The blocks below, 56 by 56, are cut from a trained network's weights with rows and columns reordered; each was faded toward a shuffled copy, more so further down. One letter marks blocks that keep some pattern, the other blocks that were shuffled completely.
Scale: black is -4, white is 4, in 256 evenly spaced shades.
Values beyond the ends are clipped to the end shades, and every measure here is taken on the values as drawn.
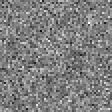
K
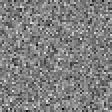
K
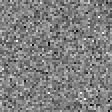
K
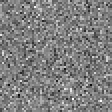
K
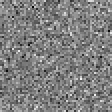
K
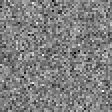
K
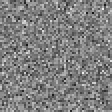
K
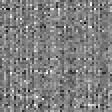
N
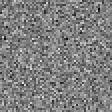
K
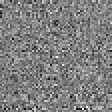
N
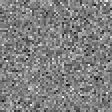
K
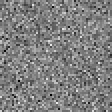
K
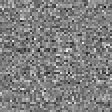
N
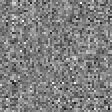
N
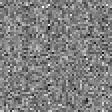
N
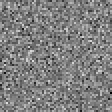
K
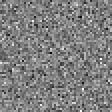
K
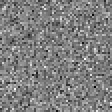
K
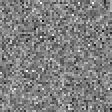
K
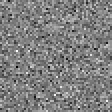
K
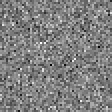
K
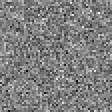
K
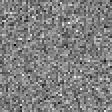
K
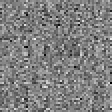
N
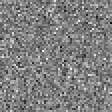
K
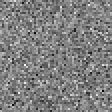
K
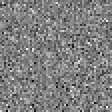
K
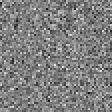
N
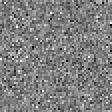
K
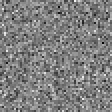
K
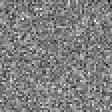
K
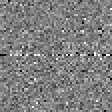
N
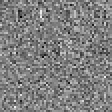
N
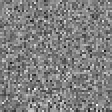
N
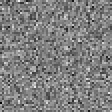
N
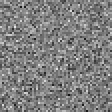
K
